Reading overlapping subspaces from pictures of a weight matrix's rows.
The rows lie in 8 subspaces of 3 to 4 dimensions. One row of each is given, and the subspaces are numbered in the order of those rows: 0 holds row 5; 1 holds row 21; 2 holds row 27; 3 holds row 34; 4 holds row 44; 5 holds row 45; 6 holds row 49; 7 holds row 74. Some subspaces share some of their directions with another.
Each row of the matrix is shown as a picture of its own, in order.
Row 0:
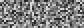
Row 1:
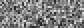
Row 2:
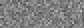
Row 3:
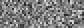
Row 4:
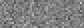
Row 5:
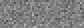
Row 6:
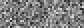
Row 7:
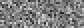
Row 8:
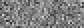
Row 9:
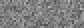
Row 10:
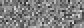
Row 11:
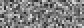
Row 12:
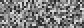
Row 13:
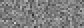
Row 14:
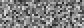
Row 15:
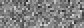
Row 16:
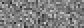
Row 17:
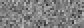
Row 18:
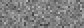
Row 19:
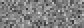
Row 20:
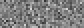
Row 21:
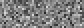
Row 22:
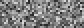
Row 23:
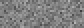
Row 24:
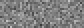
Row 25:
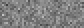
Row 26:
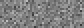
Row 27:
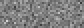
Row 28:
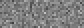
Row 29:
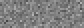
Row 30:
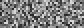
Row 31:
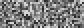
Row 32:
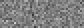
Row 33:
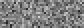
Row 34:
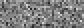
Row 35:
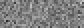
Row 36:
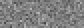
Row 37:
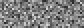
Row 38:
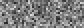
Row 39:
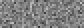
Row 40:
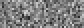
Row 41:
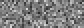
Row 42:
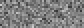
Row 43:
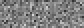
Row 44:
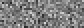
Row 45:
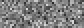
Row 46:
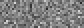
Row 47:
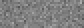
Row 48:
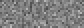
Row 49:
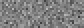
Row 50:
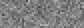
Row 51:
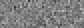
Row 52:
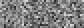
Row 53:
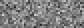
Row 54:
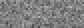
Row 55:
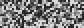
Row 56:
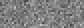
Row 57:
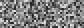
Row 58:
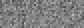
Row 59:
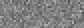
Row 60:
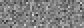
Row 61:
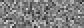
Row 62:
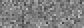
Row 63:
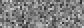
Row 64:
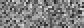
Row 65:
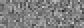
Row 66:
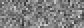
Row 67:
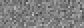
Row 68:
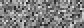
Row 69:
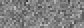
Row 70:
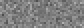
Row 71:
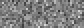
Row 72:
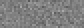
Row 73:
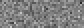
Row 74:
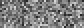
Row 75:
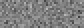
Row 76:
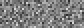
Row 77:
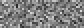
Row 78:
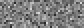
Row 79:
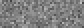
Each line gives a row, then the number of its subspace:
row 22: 6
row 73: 1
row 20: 3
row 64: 2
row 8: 2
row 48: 5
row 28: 5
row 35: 2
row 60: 0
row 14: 1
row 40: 1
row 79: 1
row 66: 7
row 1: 3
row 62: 1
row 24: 1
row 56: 7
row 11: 6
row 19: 5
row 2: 3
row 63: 1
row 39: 5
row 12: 3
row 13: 4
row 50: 2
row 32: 4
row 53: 6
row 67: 0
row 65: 3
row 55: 6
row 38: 6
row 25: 2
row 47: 1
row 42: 3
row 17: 7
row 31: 1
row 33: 3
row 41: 5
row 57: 7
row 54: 3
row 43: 0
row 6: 2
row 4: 1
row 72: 3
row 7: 4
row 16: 4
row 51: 3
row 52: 7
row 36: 4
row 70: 6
